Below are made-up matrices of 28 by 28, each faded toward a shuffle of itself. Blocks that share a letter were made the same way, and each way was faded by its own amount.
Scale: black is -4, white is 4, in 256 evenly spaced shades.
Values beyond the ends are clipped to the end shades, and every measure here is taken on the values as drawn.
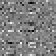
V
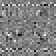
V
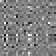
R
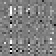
R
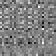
R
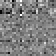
V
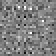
V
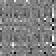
R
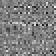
V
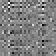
R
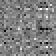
V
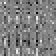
R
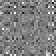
R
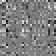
R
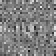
V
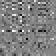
R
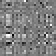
R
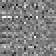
V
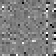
R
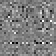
V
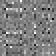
R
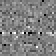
V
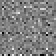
V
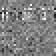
V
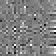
R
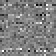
V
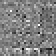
V
